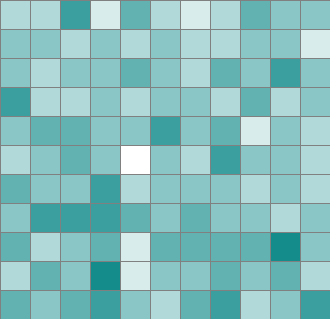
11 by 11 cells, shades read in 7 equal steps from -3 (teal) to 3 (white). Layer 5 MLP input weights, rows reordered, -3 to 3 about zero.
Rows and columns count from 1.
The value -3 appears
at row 9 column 10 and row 10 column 4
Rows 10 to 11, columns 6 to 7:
0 0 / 1 -1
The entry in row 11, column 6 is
1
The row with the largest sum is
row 2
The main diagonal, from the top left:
1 0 0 0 0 0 0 0 -1 -1 -2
